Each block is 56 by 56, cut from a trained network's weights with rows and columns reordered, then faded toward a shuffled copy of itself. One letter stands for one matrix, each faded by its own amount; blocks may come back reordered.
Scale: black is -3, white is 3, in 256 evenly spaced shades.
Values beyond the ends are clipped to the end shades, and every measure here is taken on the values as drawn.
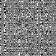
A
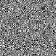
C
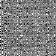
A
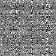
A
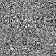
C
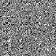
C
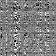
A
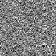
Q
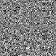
C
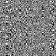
C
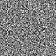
Q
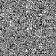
C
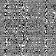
A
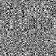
C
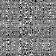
A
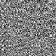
Q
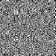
C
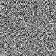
Q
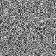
Q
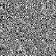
C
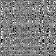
A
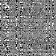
A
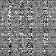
A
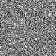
Q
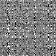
A
